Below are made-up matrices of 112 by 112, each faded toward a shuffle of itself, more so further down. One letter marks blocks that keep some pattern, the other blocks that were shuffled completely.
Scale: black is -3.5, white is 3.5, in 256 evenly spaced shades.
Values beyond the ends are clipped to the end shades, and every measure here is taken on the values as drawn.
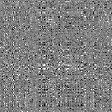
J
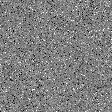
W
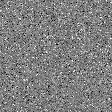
W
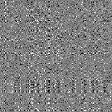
J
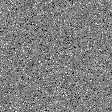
W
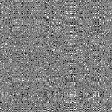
J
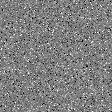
W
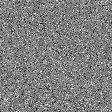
W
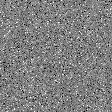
W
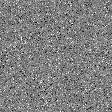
W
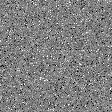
W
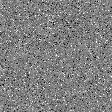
W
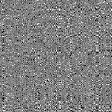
J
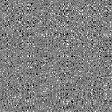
J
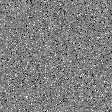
W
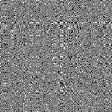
J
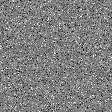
W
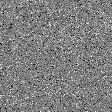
W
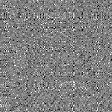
J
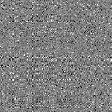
J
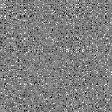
J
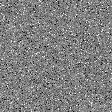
W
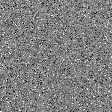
W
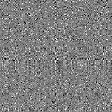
J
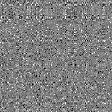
J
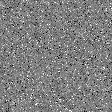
W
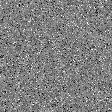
W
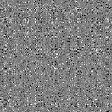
J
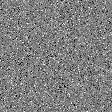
W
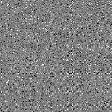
J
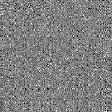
J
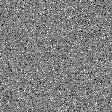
W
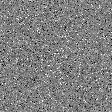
W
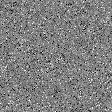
W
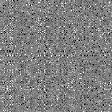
J
